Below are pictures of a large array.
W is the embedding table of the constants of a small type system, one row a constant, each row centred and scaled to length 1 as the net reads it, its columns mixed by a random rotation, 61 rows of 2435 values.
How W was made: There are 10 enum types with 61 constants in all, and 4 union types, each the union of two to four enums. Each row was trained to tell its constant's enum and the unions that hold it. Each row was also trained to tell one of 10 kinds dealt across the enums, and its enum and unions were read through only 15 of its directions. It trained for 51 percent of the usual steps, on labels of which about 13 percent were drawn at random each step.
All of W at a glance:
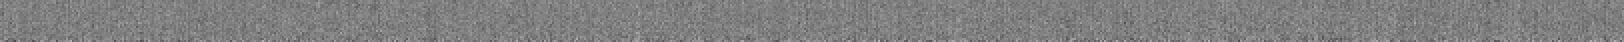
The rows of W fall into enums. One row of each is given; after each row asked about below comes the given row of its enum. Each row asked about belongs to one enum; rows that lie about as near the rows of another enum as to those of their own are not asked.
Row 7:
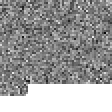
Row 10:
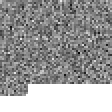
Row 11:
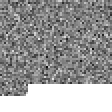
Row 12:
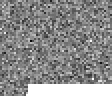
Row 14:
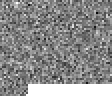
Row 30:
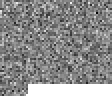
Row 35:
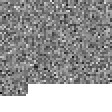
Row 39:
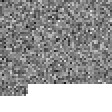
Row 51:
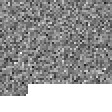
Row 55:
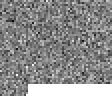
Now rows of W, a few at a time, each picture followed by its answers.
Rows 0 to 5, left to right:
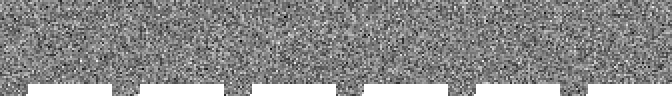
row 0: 14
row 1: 10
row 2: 11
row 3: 11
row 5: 30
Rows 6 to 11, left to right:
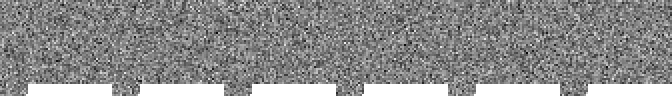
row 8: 51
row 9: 35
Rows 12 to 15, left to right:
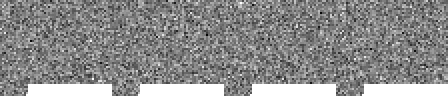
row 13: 11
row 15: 51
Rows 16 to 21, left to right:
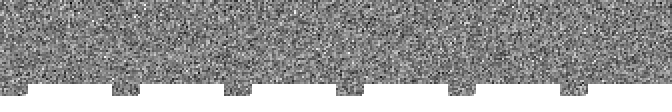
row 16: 10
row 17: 14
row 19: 55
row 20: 30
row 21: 35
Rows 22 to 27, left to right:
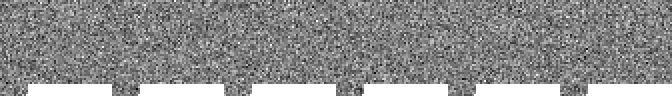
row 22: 39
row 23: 14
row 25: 30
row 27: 30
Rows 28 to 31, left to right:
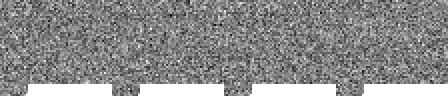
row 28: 7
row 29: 30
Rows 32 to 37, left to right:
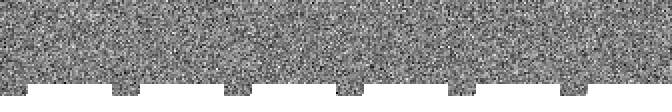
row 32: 39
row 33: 35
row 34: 14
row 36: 12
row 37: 30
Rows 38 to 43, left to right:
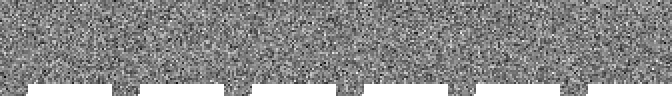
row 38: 11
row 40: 10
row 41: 11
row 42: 7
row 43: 14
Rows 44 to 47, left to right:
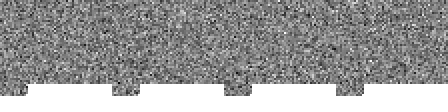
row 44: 7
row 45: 39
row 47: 14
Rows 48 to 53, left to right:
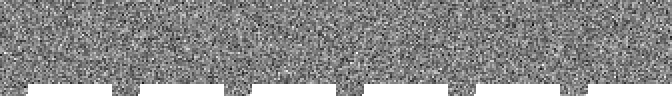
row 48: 10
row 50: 10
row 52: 7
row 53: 10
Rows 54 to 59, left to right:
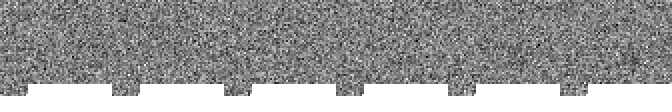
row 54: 51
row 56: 12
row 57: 35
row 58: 35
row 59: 35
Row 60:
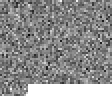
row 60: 11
